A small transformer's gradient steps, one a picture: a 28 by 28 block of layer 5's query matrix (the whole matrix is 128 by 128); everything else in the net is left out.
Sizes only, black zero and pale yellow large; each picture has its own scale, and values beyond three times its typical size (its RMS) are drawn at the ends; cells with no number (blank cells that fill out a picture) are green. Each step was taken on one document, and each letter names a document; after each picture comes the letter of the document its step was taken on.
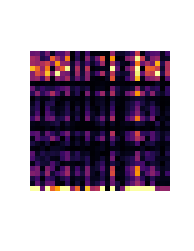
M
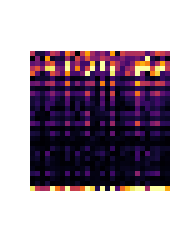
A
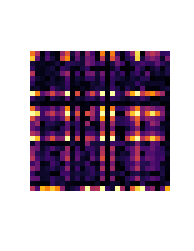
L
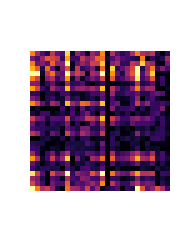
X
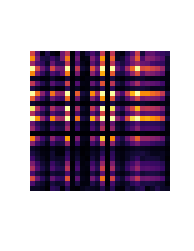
L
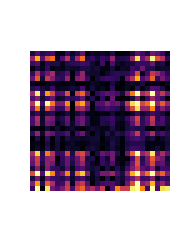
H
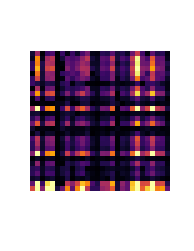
H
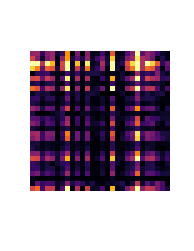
M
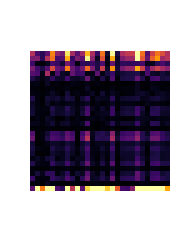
A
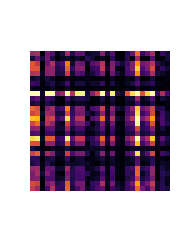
X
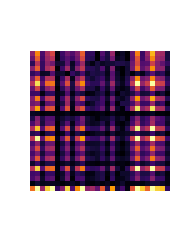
H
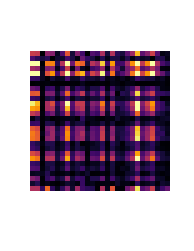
X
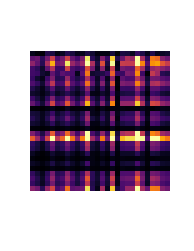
A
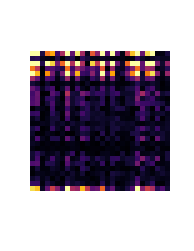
X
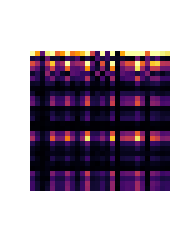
A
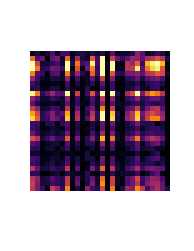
L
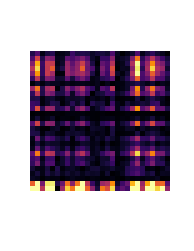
H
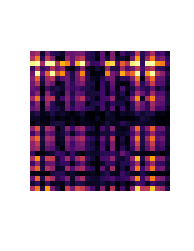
H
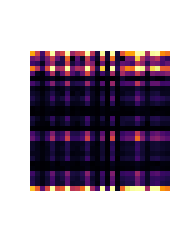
A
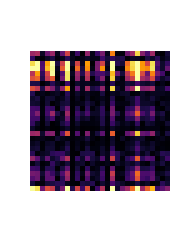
M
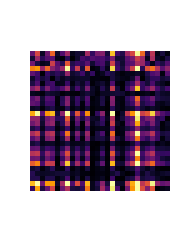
M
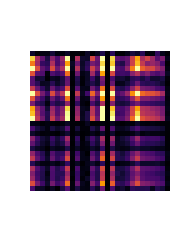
L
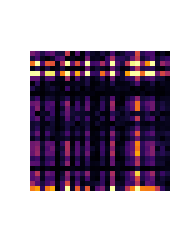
M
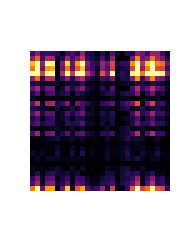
H
